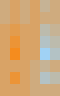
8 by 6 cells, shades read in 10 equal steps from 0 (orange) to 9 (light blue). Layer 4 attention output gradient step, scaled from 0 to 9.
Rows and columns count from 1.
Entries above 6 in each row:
0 0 0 1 2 0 1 0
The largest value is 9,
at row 5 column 5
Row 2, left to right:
4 3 4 3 4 4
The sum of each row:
23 22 22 23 25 22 24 21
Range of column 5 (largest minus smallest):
5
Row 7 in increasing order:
1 3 3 4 6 7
